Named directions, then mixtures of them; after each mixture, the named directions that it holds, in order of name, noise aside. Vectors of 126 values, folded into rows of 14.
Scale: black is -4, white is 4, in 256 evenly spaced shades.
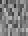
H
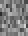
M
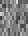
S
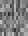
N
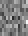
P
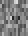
P, S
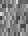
S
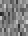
N, P, S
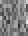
M, P, S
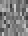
M, N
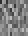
H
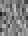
M, N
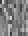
H, P
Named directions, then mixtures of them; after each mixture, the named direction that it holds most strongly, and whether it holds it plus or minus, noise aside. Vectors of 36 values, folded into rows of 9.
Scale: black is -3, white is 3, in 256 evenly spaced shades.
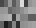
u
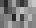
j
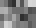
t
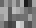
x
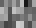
x, plus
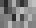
j, plus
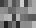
u, plus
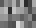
x, plus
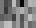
j, plus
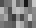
x, plus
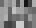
x, plus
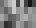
t, minus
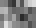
t, plus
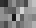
j, plus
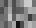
x, minus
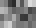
t, plus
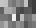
j, minus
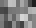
t, minus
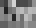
j, plus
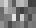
j, minus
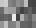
j, minus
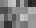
t, minus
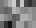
t, minus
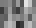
x, minus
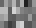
x, plus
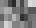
t, plus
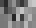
j, plus
